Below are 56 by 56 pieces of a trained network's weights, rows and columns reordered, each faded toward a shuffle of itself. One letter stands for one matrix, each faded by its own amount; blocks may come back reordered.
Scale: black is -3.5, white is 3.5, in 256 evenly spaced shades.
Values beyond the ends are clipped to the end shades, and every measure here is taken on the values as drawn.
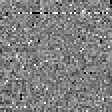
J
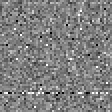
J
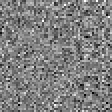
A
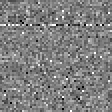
J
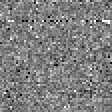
J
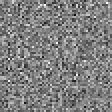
A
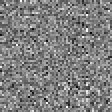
A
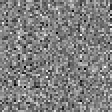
A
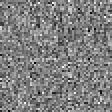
A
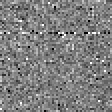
J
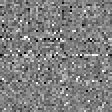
J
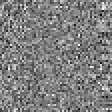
A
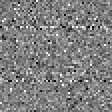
J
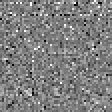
J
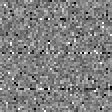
J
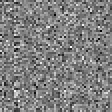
A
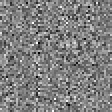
A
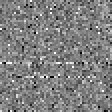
J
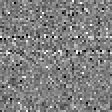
J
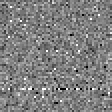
J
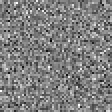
A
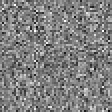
A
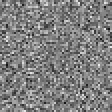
A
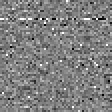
J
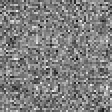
A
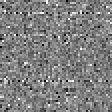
J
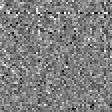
J
